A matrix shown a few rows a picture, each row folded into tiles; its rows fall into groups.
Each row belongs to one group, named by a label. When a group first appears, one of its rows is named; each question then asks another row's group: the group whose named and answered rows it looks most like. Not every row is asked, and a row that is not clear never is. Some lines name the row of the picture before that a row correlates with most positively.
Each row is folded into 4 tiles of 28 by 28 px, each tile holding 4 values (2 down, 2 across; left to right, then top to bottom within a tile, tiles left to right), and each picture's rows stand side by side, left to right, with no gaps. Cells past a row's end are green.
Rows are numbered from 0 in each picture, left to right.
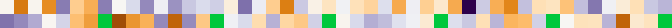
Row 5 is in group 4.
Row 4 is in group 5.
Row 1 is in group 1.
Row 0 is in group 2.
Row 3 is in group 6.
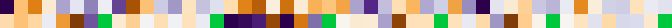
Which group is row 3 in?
4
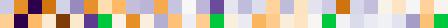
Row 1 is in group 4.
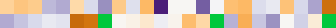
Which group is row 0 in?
2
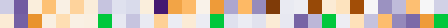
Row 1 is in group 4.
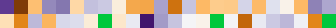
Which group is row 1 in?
6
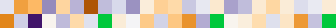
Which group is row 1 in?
5
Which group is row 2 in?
5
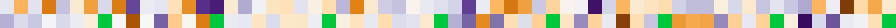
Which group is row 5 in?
4
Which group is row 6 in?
1
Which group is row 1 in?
4
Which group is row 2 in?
5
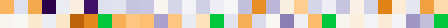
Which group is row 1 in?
1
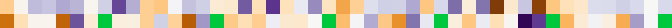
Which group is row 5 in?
1
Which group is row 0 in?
1
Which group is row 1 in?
5
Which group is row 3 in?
1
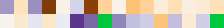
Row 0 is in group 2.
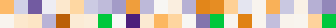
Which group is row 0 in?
4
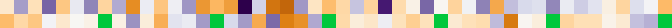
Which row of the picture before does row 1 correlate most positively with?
1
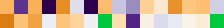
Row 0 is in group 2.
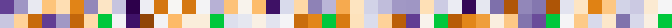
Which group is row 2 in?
2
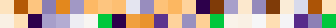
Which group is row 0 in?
6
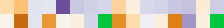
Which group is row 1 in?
1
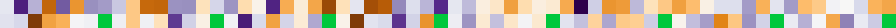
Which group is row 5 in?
5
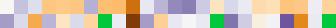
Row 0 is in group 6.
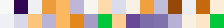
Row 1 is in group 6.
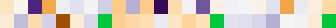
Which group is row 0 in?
4
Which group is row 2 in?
6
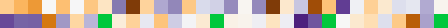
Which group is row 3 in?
5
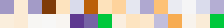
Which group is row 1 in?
4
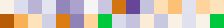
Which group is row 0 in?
1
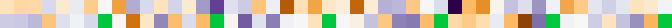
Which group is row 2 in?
6
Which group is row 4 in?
5
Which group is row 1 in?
4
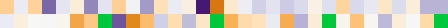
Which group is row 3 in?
4
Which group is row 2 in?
1
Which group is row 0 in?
2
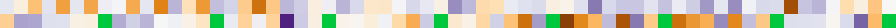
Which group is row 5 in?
1
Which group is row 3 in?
5
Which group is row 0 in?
6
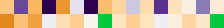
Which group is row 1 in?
2
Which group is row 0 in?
2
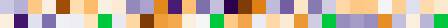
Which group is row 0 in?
6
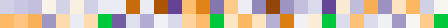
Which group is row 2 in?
4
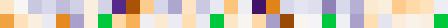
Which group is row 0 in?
1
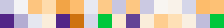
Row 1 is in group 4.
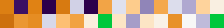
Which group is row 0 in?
2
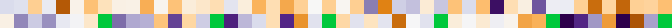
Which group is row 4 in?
2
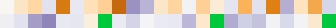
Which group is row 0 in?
6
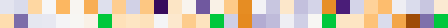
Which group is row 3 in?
5
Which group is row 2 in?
6
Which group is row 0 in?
6
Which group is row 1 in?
2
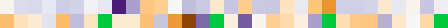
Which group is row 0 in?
1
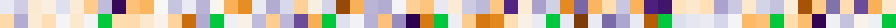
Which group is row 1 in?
5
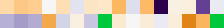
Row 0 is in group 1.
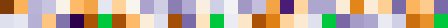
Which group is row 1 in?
1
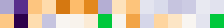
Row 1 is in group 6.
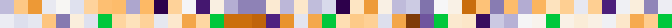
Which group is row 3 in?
5
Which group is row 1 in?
2
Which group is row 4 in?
6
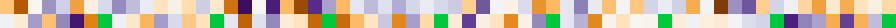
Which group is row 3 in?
1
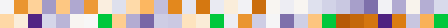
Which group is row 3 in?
1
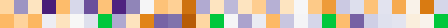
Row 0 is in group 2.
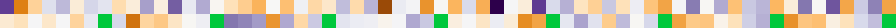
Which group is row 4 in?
2
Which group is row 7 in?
2
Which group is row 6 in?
2
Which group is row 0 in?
5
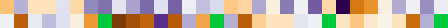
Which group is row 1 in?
1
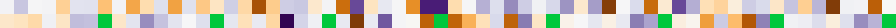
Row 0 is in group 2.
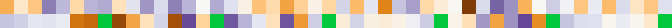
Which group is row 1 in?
1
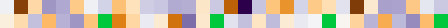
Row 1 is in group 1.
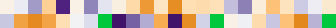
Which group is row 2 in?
5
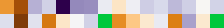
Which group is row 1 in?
1
